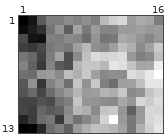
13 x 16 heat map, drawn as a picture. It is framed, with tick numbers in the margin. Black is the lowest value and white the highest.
Slope: up to the right. Ninth with the highest average: middle right. Calmest part: top right. Stripes: none.
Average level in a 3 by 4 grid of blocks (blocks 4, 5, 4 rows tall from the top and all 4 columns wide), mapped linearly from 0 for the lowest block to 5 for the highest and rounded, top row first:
0344 | 2455 | 0345
